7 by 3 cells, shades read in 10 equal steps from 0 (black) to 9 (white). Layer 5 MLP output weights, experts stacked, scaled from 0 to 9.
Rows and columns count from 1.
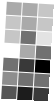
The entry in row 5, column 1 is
4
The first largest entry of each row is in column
3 1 3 1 1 1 1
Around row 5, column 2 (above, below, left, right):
6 4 4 0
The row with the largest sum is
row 2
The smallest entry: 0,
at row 5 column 3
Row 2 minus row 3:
0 2 -1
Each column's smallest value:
3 1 0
